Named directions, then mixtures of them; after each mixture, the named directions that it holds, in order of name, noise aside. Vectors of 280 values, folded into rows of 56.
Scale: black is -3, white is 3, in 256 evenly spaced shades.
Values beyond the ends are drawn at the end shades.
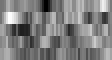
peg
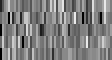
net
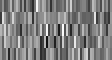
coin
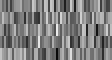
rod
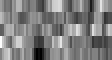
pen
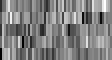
net, peg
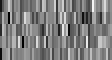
coin, net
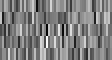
coin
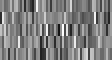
coin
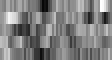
peg, pen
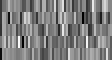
coin, net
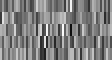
coin, rod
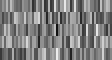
rod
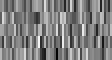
coin, rod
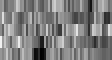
coin, pen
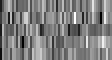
net, pen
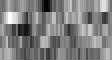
peg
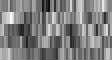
peg, rod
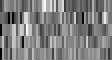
net, peg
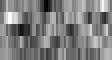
peg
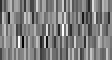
coin, net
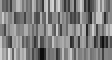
pen, rod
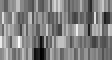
coin, pen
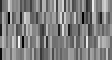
coin, net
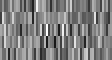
coin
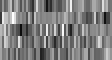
coin, peg
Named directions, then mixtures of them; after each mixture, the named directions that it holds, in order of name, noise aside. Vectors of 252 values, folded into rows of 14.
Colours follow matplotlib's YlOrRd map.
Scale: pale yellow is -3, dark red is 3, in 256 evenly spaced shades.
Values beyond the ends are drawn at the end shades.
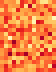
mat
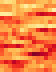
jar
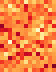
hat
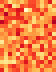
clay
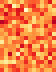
clay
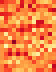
jar, mat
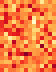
clay, hat, mat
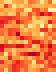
clay, hat, jar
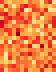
clay, hat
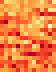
clay, hat, jar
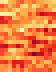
jar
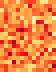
mat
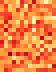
mat
